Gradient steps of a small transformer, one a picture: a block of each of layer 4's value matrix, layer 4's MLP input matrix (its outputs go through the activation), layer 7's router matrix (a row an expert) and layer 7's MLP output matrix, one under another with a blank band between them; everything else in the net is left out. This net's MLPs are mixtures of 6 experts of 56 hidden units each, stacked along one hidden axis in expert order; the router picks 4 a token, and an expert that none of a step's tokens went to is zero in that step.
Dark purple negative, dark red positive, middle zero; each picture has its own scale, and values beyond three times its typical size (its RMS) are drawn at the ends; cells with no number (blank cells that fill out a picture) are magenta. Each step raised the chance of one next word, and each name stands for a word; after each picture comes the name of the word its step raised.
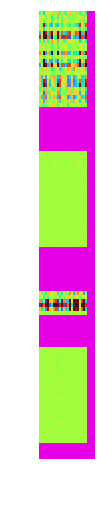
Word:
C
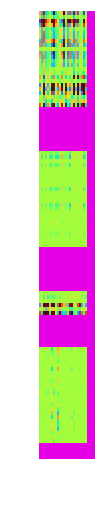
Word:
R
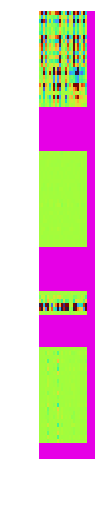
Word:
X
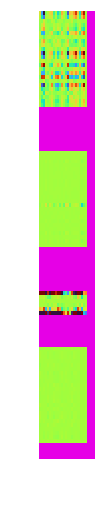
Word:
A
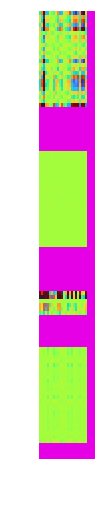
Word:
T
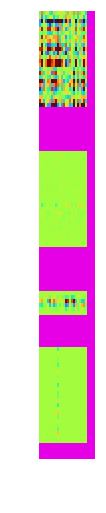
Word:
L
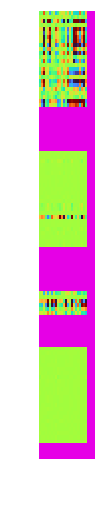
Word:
R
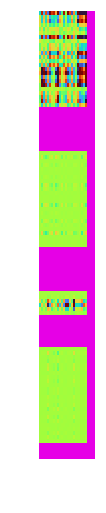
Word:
X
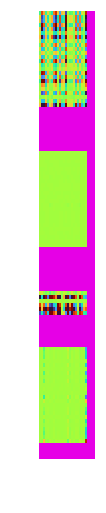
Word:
T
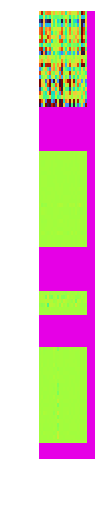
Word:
L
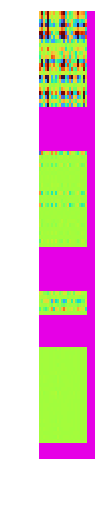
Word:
C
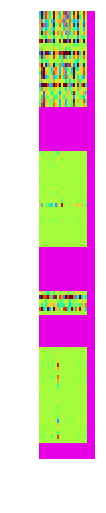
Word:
A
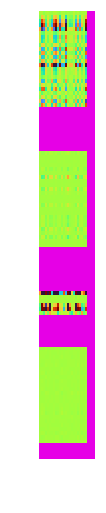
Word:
L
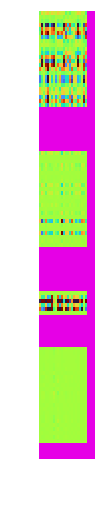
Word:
C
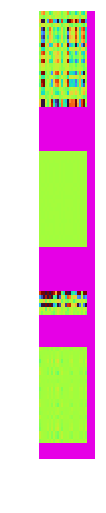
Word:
R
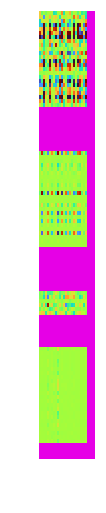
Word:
C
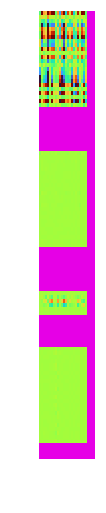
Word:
X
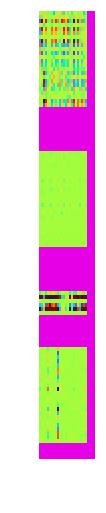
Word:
R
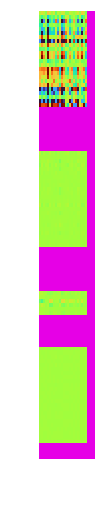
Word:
T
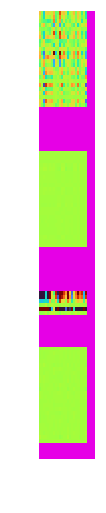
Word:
A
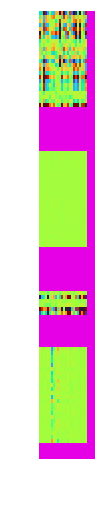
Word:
T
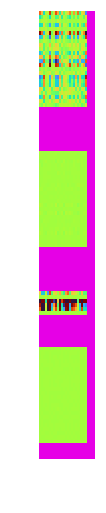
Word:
C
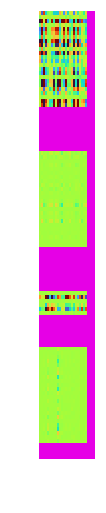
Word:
R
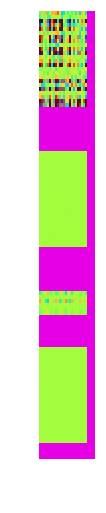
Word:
L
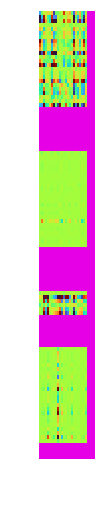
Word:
L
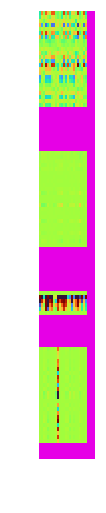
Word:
C
